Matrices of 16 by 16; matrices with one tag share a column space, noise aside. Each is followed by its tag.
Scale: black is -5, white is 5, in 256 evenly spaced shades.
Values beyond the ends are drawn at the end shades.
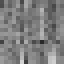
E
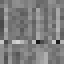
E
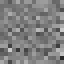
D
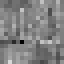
E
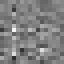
D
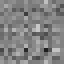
D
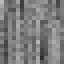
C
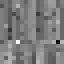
E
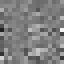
D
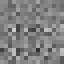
D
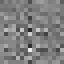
D
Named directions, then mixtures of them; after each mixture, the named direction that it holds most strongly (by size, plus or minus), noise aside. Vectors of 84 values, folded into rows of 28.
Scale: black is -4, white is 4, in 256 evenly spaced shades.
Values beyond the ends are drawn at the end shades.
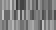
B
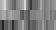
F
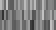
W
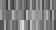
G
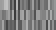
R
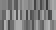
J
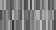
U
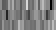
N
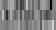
N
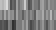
F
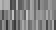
R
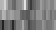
F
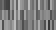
R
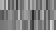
W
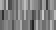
W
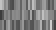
U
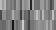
U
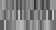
J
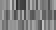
B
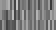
R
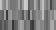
W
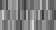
J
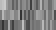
F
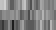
F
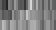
F
